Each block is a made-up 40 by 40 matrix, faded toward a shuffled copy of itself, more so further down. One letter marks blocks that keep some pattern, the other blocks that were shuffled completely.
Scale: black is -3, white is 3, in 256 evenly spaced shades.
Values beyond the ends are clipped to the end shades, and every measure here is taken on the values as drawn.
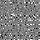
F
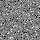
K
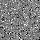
K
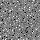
K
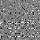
F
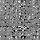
F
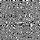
F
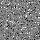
K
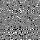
F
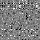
F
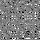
F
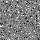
K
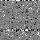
F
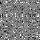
F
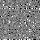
F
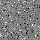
K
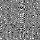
F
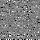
F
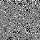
F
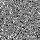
K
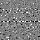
F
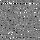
F
